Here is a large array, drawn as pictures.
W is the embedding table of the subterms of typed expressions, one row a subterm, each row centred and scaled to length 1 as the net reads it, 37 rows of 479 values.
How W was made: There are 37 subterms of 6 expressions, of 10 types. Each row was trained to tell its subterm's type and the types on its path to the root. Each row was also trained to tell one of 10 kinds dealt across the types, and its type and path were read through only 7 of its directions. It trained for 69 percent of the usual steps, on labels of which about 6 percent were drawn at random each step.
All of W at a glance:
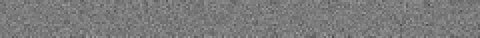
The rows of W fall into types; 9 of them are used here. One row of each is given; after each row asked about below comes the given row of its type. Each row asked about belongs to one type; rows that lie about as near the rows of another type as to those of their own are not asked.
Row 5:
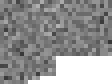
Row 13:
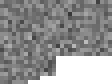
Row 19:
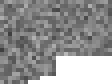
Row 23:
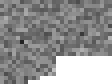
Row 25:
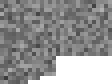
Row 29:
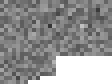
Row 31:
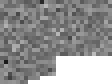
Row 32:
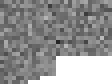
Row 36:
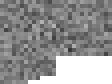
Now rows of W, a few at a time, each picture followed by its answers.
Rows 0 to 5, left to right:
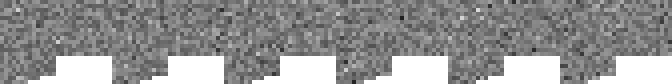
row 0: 13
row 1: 36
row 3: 13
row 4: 29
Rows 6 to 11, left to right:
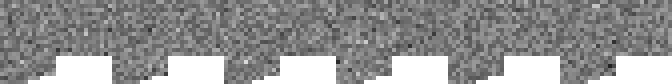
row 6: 5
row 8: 29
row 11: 5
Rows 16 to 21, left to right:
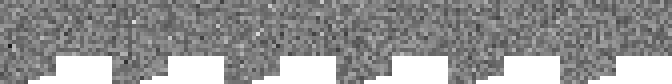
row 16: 19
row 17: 32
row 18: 25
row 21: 23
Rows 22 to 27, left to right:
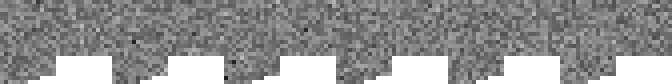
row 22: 23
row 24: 13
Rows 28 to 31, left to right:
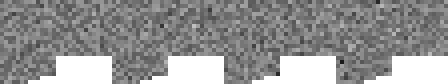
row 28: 29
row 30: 23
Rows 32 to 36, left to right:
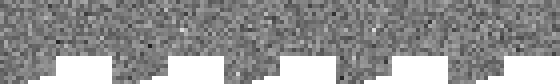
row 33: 5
